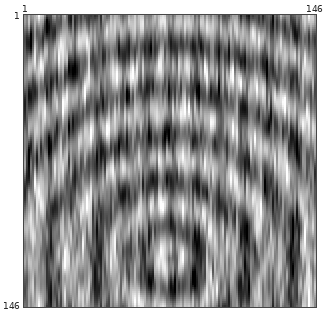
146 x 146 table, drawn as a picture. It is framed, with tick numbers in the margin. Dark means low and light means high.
There is no overall slope. Rings spread out from the bottom middle. The values follow a bell shape. Upright stripes repeat 12 times across the table.
